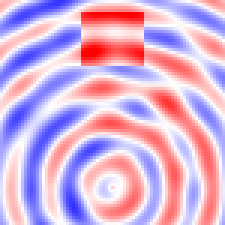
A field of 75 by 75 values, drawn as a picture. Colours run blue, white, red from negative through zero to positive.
Concentric rings centre on the bottom middle. The ninth with the highest average is the top middle. An odd patch, higher than its surroundings, sits in the top middle.
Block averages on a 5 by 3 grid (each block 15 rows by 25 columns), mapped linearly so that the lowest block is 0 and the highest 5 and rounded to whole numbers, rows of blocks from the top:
051
153
033
124
133
